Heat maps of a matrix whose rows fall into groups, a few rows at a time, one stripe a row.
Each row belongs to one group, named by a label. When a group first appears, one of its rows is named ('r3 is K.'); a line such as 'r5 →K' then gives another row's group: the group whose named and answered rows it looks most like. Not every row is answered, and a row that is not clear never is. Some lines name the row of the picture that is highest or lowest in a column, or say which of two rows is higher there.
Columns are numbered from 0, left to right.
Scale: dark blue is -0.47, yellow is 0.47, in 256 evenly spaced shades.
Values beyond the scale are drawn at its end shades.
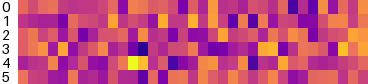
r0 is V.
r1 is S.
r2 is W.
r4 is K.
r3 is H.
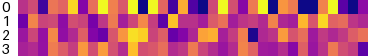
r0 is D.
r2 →K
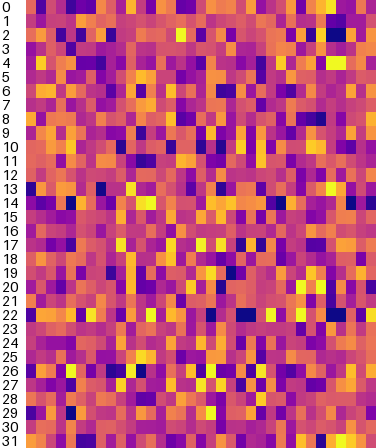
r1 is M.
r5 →K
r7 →K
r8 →V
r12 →V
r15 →S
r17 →S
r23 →V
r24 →S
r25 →K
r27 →S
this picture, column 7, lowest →13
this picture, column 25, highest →4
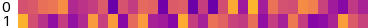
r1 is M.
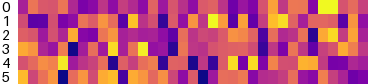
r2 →W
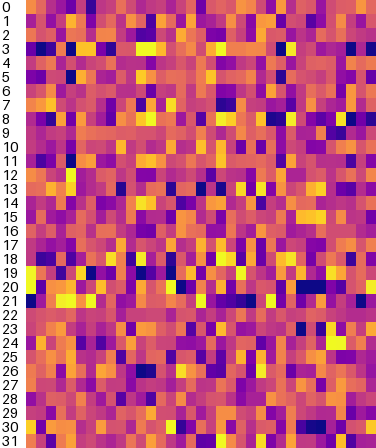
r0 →W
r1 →D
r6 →H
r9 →M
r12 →H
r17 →S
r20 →V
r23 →V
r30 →V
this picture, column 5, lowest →24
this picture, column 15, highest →26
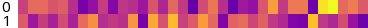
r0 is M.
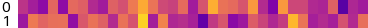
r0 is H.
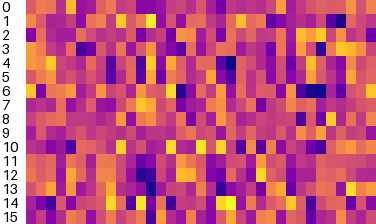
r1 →M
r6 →V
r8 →V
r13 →H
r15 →D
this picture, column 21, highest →1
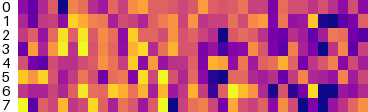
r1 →M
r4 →D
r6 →M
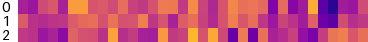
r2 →S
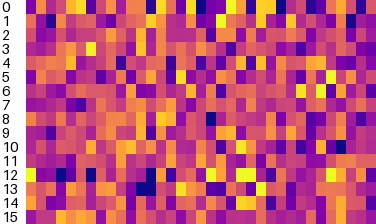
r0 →D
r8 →D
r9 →D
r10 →M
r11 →S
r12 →W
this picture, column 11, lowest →13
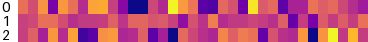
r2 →W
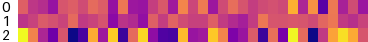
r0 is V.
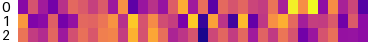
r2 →D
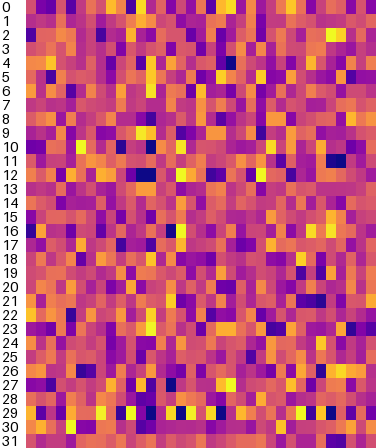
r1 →K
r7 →S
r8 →H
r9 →K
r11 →M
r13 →K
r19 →V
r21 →V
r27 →D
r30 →H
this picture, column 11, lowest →12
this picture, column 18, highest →29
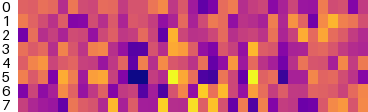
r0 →D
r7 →S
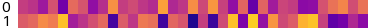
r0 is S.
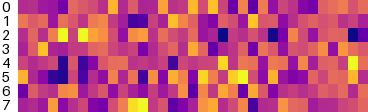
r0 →S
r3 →H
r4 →W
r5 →W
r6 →D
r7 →K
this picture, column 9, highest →0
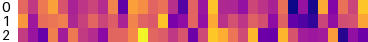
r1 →V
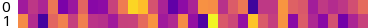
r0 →K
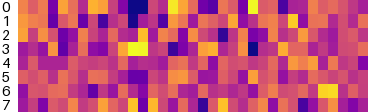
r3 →K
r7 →D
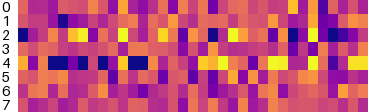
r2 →M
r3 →V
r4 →W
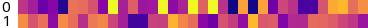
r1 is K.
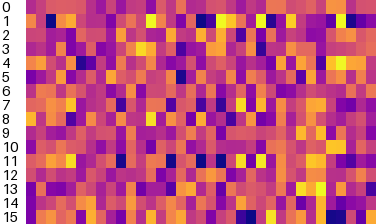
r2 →S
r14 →M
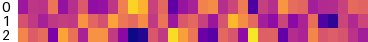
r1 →M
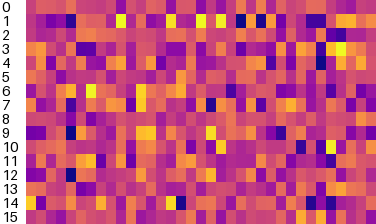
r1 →S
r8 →W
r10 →V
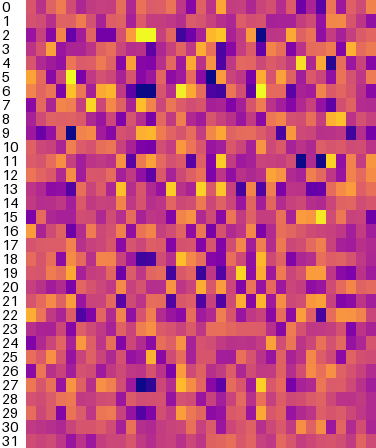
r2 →K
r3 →H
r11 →V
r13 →S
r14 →S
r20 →S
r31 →W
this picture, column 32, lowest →9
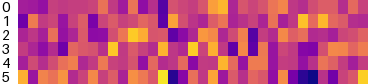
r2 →K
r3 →S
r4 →D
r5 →V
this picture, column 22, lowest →4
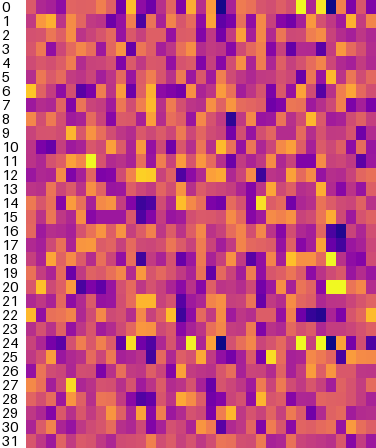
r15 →W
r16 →M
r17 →M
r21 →K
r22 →V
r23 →K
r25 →H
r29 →D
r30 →H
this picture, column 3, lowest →24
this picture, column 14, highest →22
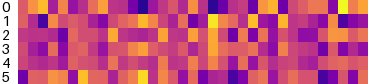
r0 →H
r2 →S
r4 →S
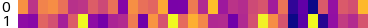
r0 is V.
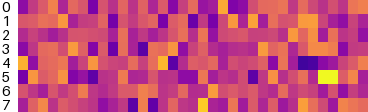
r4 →V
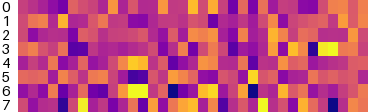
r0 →S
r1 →H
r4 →K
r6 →K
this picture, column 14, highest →0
